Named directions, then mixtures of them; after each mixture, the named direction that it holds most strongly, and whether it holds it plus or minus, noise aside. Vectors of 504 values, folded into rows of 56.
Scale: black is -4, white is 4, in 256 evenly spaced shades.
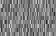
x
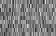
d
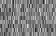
d, plus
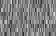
x, minus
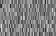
x, minus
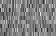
d, plus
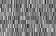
d, minus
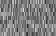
d, minus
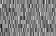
d, plus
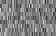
d, minus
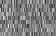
d, minus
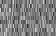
d, minus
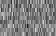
d, minus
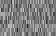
d, minus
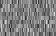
x, minus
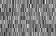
d, plus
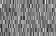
d, plus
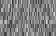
x, minus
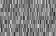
x, plus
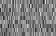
d, plus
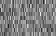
d, plus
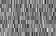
d, minus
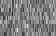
d, plus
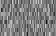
x, plus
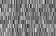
d, minus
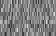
x, minus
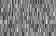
x, minus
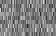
d, minus
